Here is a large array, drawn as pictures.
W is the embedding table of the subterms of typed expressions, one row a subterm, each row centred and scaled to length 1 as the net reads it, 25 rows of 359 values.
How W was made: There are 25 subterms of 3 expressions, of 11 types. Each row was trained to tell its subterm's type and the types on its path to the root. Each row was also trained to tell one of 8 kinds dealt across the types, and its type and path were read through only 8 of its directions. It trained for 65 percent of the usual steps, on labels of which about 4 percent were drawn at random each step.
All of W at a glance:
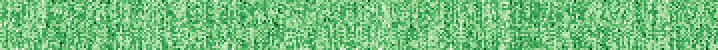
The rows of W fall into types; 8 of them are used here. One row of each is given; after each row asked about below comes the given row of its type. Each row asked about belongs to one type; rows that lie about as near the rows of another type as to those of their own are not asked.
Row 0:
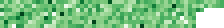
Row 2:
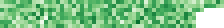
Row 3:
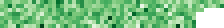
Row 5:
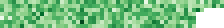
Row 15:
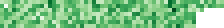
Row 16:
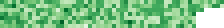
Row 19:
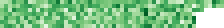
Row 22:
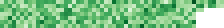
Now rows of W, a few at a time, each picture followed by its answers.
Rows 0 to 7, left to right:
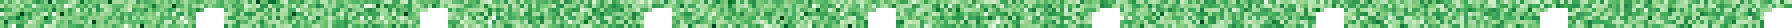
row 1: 5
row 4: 2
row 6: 3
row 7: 3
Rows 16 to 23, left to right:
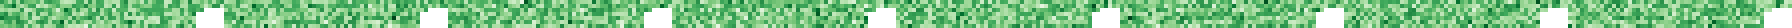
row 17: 15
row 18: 16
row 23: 5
